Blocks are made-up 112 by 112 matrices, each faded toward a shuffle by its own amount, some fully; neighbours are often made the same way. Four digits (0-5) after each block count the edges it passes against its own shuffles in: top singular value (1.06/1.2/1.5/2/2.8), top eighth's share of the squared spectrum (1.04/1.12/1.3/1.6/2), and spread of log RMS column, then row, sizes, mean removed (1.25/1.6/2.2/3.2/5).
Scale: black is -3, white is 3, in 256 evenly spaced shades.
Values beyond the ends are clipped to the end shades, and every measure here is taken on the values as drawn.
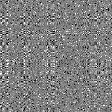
5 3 3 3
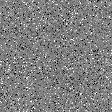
3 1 0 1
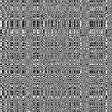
5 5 4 4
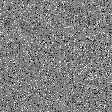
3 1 0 0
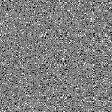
4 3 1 1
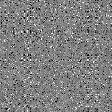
4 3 2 1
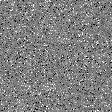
2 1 0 0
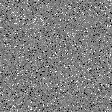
2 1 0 0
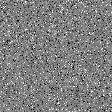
3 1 0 0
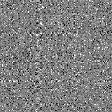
4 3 2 2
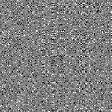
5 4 3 3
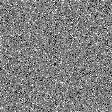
0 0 1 0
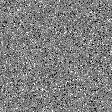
0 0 0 0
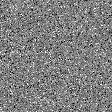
0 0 0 0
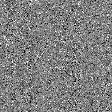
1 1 2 0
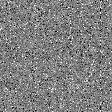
1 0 1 0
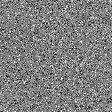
0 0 0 0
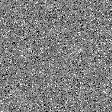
0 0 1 0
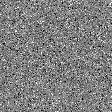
0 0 1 0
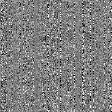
2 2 4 0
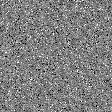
0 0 0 0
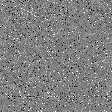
1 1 0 0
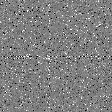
2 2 1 2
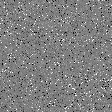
0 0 0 0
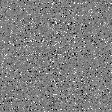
1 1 1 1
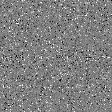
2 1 1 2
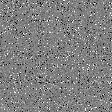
1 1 1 2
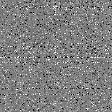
2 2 2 3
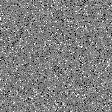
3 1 0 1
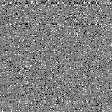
4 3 1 2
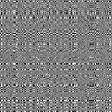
5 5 4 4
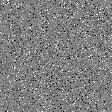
2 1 0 0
